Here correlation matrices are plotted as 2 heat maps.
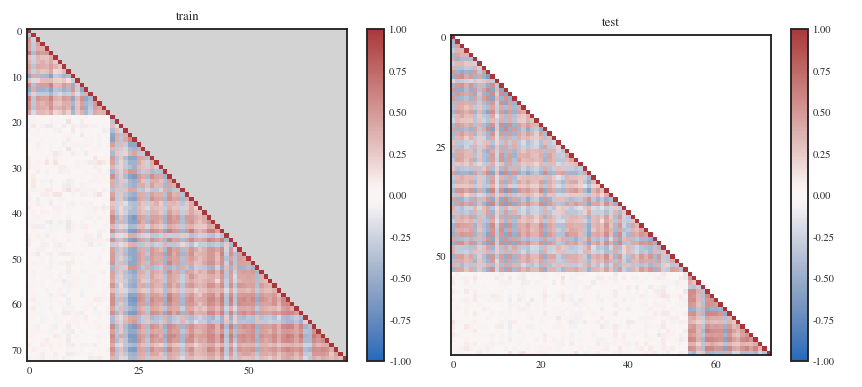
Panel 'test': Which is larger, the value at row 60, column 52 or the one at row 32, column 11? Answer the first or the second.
the second
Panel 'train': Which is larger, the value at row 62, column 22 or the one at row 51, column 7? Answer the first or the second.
the second
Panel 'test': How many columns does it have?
73
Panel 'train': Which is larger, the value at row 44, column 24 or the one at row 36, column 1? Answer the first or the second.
the second
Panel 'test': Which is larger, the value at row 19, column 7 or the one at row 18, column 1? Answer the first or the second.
the second
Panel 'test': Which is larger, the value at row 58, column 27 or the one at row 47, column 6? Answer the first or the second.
the second
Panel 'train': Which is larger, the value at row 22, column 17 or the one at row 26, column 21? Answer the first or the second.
the second
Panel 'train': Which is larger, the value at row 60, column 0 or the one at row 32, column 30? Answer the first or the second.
the second
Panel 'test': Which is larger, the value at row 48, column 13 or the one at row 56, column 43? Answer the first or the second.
the second
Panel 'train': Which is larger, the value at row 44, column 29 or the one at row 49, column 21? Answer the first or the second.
the first
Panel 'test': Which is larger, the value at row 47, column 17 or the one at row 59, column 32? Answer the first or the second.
the first
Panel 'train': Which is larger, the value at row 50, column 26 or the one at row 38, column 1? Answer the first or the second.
the first
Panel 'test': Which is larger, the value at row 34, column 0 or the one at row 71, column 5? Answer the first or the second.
the second
